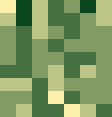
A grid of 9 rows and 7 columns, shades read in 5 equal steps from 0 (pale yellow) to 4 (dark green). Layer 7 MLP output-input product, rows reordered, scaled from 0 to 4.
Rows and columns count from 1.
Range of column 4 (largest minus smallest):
3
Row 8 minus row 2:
1 -2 2 -3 0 0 1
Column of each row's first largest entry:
2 2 2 2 2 1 3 3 3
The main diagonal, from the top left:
0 4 1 3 3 1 2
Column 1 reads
0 1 2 2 2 3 1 2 2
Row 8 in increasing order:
0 2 2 2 2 3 3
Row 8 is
2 2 3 0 3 2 2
